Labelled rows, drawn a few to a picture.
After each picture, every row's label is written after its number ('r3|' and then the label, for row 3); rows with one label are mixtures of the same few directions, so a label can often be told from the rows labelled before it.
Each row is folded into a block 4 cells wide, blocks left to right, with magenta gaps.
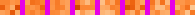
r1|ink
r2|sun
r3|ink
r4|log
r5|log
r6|ink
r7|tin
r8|ink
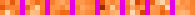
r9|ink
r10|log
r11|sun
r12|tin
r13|log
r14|ink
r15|sun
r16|log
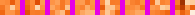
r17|log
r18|log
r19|ink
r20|sun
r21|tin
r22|sun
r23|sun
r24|ink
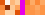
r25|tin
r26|tin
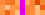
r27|tin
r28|sun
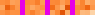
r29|tin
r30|tin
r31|ink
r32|sun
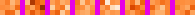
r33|ink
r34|sun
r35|ink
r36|tin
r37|sun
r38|tin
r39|log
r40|ink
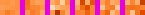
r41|ink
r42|log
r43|ink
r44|tin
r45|ink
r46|tin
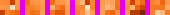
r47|log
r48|log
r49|log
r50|sun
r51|ink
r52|sun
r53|ink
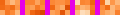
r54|log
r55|sun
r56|ink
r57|log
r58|tin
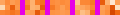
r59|log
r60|ink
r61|log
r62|log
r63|sun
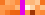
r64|sun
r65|ink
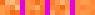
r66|sun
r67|sun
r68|log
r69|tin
